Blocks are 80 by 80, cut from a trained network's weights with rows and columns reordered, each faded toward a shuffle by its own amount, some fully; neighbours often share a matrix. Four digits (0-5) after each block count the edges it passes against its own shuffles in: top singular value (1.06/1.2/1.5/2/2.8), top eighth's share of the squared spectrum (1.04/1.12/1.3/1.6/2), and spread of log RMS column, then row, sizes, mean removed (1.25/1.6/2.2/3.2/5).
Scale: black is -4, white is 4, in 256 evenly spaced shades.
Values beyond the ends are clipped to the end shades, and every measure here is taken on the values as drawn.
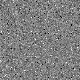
3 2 1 0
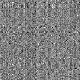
3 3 0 2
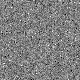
1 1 0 0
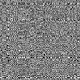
4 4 0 3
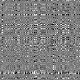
5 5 3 4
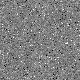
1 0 0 0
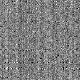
3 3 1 2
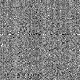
3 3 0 2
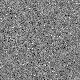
0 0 0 0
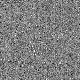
1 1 0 0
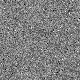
0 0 0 0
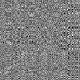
4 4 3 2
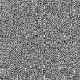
3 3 1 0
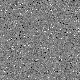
1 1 0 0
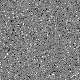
0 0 0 0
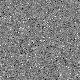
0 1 0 0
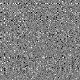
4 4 2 2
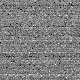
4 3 1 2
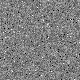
0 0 0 0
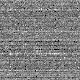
4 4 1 2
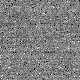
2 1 0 0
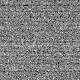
3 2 0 1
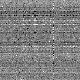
4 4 2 2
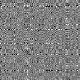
4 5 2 3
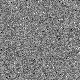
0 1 0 0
